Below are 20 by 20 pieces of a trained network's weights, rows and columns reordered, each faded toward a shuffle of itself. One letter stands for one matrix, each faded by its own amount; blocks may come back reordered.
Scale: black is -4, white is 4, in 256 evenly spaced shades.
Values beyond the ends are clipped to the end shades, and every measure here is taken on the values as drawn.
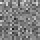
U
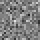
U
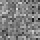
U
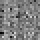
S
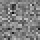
U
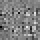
S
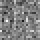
S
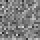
U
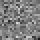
U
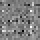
S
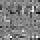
S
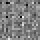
S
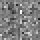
S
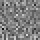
U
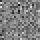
U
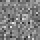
U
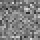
U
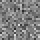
U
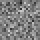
U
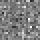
S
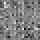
S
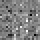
S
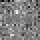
S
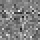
S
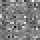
S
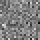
U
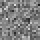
U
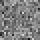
U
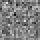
U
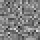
U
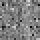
S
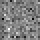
S
